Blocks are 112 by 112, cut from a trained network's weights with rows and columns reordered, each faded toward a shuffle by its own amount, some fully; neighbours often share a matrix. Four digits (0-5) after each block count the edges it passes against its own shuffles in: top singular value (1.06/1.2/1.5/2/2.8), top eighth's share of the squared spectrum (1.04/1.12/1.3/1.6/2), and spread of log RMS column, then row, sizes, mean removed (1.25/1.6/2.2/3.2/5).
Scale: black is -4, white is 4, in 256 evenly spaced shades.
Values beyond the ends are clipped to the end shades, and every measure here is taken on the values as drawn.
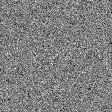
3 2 0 0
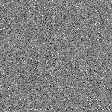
3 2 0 1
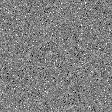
2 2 0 0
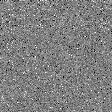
2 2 0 1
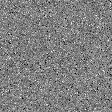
1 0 0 0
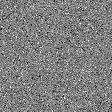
0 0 0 0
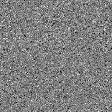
3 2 1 1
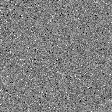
2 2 0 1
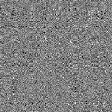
4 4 2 2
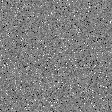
1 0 0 0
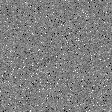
0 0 0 0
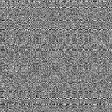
5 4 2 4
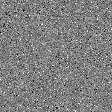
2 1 0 0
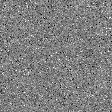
2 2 0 1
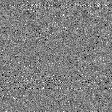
3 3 0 2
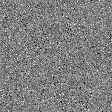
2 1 0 0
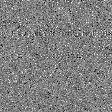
3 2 0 2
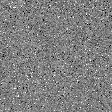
2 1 0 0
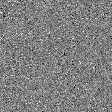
3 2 1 1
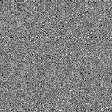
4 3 1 2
